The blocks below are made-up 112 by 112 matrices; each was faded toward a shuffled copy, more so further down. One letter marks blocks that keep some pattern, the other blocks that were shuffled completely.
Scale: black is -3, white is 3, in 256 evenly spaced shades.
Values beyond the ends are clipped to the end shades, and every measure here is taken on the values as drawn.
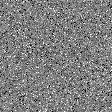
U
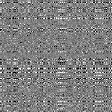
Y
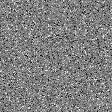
U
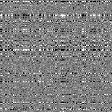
Y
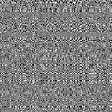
Y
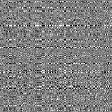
Y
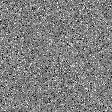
U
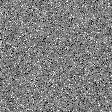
U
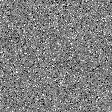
U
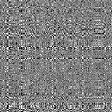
Y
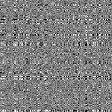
Y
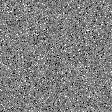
U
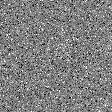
U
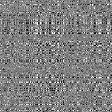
Y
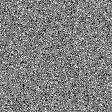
U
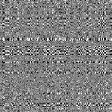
Y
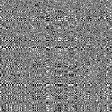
Y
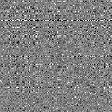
Y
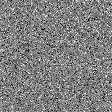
U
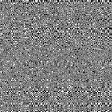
Y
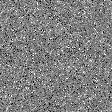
U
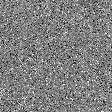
U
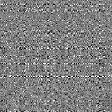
Y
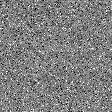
U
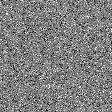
U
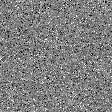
U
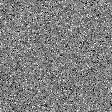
U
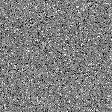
U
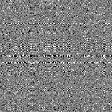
Y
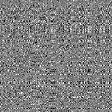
Y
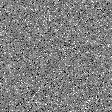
U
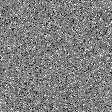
U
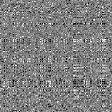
Y
